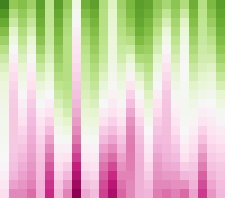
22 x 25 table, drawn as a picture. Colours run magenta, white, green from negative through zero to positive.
Ninth with the lowest average: bottom middle. Slope: up to the top. Grain: streaks running down.
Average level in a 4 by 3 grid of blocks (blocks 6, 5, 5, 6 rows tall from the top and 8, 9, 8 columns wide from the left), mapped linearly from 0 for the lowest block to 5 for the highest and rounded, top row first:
5 5 5 / 3 3 3 / 2 2 2 / 1 0 0
